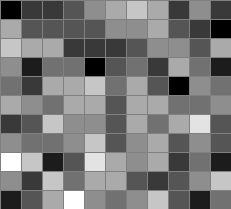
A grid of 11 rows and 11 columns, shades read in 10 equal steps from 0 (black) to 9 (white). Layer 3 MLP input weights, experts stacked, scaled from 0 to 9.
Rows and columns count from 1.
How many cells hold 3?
22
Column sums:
50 38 50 50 54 45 55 53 37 46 36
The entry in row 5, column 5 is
7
